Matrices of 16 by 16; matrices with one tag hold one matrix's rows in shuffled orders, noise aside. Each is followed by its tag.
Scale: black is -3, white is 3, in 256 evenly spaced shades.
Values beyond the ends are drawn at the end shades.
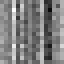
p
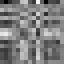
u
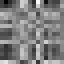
u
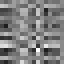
u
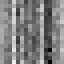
p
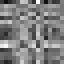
u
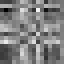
u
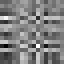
u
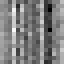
p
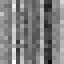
p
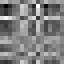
u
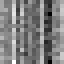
p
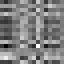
u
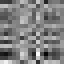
u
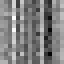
p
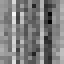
p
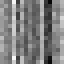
p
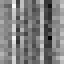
p
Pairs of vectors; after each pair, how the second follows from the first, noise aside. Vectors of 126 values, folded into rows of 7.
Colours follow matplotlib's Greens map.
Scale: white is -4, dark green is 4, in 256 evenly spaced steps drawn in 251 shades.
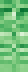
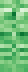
negated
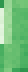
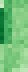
negated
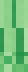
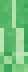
negated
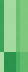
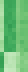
negated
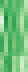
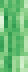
copied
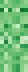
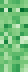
copied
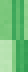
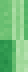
negated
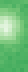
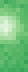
copied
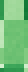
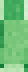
negated
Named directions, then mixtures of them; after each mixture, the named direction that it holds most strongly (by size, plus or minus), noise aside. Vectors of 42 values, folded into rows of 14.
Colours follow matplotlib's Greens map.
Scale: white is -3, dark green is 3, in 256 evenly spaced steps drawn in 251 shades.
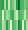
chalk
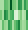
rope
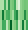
chalk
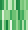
chalk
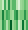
chalk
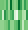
rope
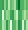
chalk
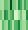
rope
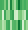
chalk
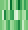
rope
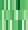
chalk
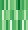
chalk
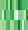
rope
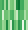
chalk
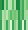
chalk
